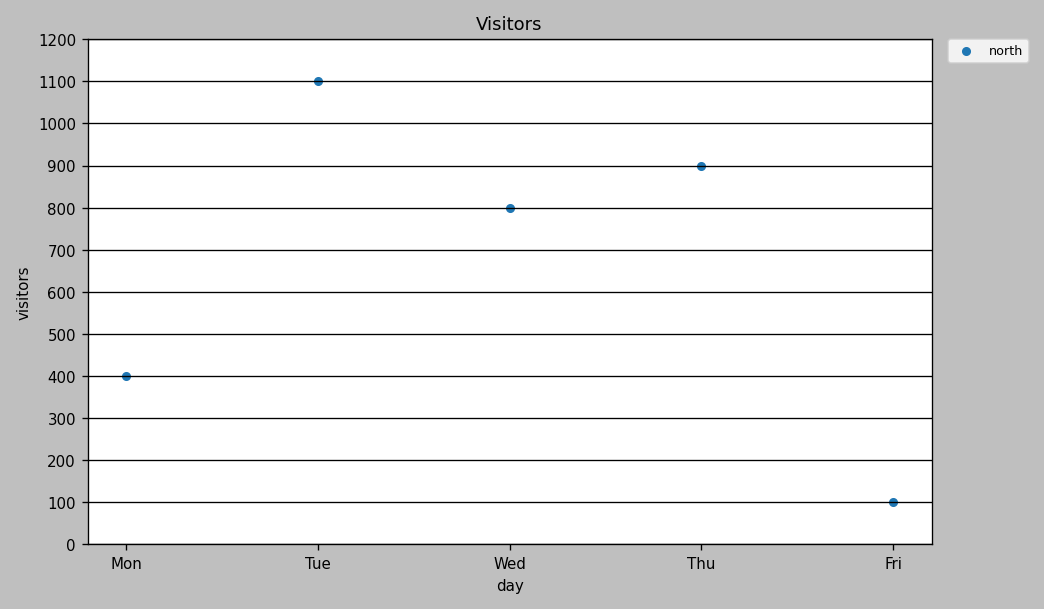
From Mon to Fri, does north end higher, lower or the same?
lower
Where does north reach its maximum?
Tue
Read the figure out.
Title: Visitors
x-axis: day, ticks Mon Tue Wed Thu Fri
y-axis: visitors, ticks 0 100 200 300 400 500 600 700 800 900 1000 1100 1200
Legend: north
Values:
north: 400 1100 800 900 100
